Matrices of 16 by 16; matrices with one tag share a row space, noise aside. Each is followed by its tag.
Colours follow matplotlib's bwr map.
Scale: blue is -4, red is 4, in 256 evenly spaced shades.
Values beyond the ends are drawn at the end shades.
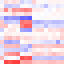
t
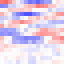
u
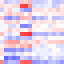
t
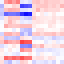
t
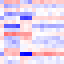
t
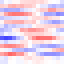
u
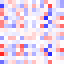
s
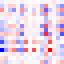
s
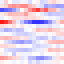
u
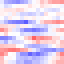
u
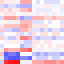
t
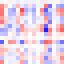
s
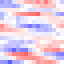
u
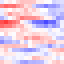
u
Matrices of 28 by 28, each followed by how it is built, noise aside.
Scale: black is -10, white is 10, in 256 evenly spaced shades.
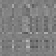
low rank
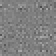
low rank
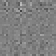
low rank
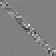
banded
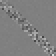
banded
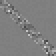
banded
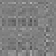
low rank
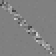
banded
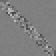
banded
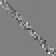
banded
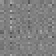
low rank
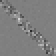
banded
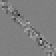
banded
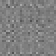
low rank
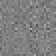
low rank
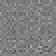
low rank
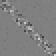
banded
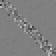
banded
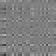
low rank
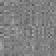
low rank
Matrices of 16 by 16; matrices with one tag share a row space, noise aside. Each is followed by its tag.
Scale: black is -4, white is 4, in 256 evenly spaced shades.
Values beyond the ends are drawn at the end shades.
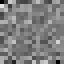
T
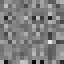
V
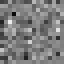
T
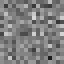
V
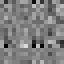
V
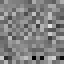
V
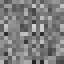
V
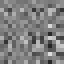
V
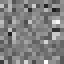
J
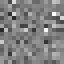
J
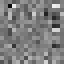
J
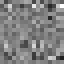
V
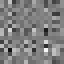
J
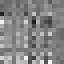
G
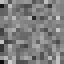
T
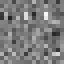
J
